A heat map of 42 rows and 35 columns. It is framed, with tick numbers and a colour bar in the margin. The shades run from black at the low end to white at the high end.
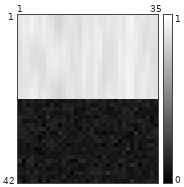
It is made of 2 by 1 panels. Panel 1,1: very high, streaked downward, faint in contrast. Panel 2,1: very low, fine-grained, faint in contrast.
